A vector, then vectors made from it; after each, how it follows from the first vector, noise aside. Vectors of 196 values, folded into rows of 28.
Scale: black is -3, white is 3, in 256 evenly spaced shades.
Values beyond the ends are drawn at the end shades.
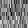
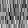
wrapped around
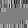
partly zeroed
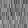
shrunk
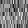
wrapped around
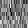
copied
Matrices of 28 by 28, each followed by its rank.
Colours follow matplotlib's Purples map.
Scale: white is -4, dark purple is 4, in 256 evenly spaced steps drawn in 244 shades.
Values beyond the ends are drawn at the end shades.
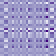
one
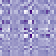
two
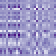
two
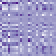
two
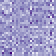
five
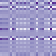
one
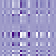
one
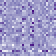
five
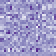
five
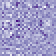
five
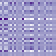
one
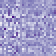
five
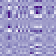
two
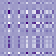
one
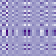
one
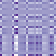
one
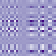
one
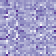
five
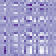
two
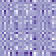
two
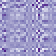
two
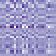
two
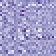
five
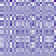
two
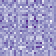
five
